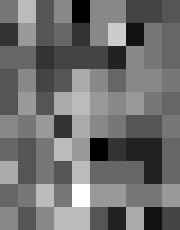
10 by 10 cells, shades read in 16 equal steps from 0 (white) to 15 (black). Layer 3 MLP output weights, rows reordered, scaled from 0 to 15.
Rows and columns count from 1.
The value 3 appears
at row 2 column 7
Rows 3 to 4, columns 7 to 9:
13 7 8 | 9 7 7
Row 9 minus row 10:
2 -2 -3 4 -4 -4 -7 3 -6 -5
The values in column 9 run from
7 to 14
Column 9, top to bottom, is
11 8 8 7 8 10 13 13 8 14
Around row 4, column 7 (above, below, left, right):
13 7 7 7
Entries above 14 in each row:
1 0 0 0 0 0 1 0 0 0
